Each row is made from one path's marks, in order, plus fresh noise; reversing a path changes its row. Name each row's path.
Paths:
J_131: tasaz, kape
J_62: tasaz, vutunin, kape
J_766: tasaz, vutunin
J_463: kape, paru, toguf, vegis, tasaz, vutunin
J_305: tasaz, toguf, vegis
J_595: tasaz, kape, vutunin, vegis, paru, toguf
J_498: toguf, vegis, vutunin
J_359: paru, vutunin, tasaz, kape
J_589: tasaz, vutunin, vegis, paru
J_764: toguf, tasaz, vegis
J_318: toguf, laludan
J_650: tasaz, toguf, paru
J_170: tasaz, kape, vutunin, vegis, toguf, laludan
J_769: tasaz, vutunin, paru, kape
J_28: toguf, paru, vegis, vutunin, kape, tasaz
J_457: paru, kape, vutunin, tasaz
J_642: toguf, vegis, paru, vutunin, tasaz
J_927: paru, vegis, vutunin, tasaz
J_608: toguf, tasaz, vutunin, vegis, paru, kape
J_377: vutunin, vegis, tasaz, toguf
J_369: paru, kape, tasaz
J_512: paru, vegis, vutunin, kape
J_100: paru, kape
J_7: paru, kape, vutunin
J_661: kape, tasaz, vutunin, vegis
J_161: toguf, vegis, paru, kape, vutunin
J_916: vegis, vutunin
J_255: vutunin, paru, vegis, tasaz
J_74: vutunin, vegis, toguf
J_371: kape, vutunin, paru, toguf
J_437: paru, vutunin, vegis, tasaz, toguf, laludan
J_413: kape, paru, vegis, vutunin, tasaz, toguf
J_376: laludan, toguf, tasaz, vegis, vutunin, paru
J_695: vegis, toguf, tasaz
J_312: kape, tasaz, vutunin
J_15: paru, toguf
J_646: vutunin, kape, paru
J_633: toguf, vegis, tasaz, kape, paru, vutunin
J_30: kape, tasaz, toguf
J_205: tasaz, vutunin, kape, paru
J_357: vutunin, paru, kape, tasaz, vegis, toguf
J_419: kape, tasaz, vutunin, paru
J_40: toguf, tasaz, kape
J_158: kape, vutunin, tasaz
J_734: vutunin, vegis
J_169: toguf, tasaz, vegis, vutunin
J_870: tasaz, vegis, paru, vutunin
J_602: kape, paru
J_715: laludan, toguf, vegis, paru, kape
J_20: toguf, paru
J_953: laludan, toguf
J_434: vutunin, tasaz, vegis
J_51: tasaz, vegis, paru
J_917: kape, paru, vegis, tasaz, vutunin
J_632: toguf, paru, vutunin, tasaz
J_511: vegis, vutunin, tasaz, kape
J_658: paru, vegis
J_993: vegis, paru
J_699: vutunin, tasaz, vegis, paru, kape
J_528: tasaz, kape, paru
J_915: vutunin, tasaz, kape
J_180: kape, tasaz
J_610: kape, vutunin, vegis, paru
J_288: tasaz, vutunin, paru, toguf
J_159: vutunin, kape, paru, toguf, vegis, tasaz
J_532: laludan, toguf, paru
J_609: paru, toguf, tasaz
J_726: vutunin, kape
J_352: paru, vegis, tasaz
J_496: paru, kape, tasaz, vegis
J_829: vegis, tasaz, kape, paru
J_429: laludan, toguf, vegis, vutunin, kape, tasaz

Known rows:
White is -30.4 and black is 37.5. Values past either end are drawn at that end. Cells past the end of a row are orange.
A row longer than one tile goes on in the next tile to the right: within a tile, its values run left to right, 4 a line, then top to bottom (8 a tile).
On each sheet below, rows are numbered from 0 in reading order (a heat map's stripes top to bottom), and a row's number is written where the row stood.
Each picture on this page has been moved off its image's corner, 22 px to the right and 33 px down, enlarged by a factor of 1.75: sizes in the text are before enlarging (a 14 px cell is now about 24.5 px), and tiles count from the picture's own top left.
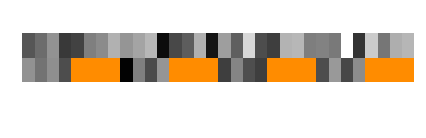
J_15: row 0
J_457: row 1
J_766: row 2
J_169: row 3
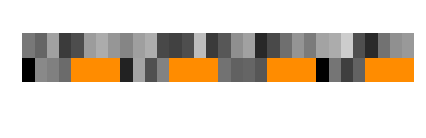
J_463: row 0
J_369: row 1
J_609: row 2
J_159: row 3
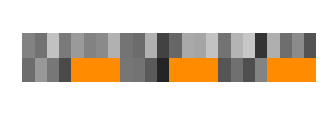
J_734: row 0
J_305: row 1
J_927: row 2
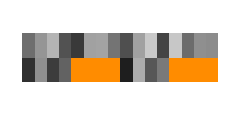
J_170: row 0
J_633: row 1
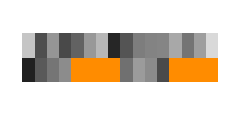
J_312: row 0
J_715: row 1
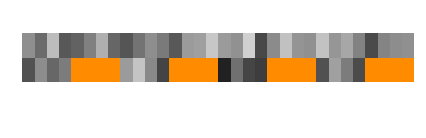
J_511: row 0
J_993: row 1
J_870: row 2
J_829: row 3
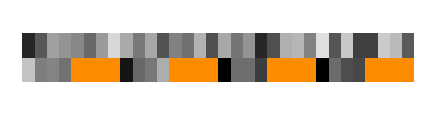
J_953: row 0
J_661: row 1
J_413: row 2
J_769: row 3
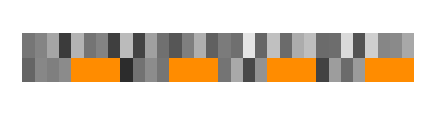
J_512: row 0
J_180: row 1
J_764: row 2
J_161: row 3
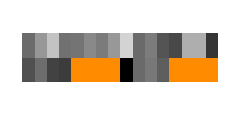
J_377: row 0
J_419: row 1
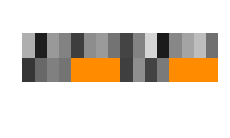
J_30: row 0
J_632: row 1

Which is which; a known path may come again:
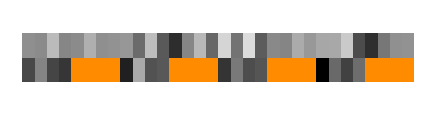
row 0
J_51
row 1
J_131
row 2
J_434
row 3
J_159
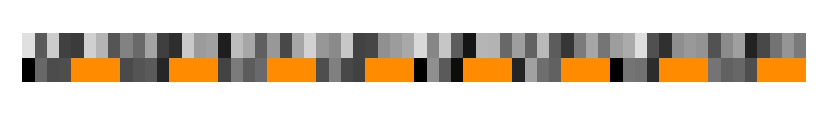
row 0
J_769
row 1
J_650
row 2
J_376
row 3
J_437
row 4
J_205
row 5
J_726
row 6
J_357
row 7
J_609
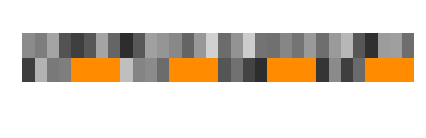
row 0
J_100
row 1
J_953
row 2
J_377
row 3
J_170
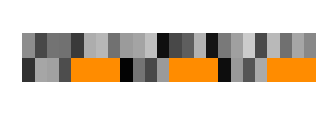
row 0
J_602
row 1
J_457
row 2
J_608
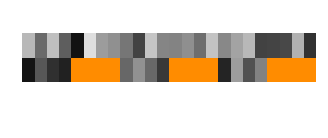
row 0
J_288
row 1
J_74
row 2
J_369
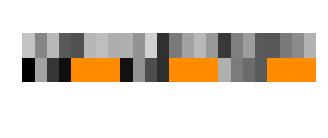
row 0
J_589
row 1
J_255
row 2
J_695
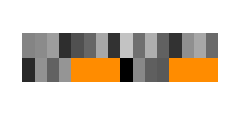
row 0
J_7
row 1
J_646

